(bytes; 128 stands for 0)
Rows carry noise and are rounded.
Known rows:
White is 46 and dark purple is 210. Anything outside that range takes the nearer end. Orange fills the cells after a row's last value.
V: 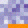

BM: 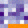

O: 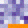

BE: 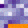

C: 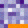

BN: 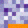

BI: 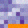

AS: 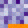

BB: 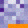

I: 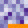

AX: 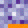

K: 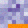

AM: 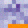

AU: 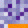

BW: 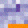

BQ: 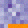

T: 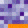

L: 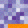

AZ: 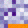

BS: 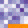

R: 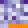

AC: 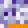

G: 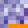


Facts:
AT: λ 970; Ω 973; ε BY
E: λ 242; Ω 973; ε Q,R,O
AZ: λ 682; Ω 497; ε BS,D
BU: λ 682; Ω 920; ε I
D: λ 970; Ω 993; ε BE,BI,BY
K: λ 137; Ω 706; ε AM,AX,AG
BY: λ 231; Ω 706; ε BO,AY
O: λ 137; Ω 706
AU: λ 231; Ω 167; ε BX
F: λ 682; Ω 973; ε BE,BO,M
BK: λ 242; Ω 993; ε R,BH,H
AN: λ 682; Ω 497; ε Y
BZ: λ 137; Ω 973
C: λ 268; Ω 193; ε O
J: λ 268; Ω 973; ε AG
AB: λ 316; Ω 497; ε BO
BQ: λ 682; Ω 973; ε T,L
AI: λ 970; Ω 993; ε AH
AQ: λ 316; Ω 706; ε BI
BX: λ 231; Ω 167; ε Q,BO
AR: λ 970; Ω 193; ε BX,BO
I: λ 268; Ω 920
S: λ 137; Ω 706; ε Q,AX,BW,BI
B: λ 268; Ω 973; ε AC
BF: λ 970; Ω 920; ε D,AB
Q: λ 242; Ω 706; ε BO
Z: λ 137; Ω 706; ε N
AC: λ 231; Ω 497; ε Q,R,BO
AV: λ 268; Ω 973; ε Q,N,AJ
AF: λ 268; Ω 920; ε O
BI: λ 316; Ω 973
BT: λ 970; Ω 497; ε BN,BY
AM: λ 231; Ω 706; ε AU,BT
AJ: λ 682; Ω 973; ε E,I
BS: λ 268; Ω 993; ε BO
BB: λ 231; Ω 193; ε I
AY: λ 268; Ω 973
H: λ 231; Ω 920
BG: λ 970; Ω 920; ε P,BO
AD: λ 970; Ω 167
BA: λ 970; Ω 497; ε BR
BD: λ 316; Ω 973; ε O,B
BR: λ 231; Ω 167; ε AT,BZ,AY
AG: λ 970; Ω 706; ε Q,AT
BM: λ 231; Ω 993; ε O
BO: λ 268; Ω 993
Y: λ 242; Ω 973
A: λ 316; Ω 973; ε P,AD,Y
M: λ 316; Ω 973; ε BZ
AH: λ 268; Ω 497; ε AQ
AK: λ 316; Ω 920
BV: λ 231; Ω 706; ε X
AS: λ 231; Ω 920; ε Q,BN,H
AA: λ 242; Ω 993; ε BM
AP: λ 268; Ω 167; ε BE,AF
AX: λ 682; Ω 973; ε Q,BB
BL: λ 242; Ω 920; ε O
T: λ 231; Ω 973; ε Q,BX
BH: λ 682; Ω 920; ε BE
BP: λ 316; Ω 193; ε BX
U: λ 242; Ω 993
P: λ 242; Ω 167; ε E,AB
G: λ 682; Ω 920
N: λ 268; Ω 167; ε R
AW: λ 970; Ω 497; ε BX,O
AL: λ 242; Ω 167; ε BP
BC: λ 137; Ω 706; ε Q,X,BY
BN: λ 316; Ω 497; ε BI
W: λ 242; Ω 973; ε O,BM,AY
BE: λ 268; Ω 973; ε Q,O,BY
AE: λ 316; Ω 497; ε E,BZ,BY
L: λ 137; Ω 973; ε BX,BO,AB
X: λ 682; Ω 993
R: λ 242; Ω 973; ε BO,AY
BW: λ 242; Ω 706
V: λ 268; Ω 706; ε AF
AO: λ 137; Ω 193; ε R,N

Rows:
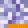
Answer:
BY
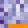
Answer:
AO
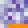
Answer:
AG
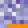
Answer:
AV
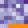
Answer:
E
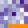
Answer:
AW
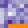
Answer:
AT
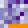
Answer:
BX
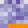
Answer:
AP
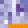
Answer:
AI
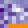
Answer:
BP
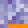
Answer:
F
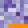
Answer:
BD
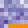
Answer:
AL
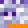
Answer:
AB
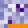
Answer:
D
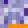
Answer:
BF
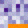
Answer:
AQ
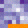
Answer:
AR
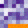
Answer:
AF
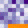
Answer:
Q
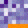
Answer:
BL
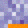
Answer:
AJ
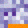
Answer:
BA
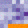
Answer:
BR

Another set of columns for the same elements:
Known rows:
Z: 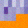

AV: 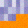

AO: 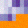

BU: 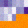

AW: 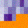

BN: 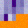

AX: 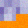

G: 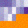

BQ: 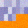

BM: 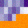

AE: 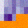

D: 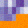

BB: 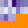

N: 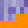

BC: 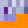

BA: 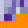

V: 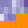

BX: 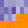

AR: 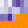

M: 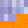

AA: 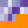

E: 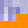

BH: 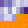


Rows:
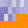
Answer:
T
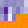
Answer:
AQ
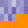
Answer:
BR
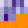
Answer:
BT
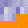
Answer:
AJ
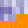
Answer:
AT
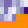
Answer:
AS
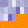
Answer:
W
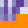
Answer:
AI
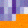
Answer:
X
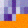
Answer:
AC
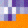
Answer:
C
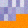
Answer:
L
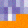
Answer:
BW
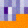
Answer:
S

